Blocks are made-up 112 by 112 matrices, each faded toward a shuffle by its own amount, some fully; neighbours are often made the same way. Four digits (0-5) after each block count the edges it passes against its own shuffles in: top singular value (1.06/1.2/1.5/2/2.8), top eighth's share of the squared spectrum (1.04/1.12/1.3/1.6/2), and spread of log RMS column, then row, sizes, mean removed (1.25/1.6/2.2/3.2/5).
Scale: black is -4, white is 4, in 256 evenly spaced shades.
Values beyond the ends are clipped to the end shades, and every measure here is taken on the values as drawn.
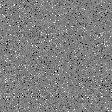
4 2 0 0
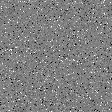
0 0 0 0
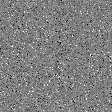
2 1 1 0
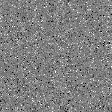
3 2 1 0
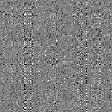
5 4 3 2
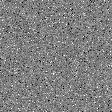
0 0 0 0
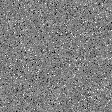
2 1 0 0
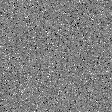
0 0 0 0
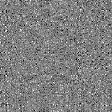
4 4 2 2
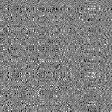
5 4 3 3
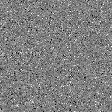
3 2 1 0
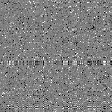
5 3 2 2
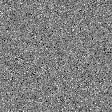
0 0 0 0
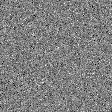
0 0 0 0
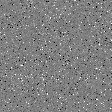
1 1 0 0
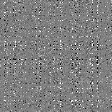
2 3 3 3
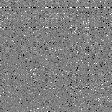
4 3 1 2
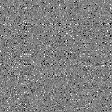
4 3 2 2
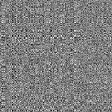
5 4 3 3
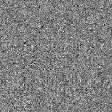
3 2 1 1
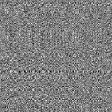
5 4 3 3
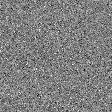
2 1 0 0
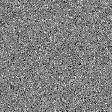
3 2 1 1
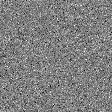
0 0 0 0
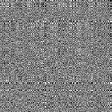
5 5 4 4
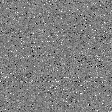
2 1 0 1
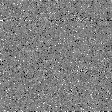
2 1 0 2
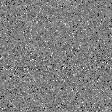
1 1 0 2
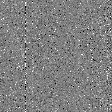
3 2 2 0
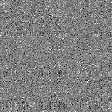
4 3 2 2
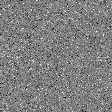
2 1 0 0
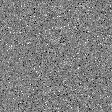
2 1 0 0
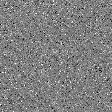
3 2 0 0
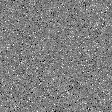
1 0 0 0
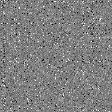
2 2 3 2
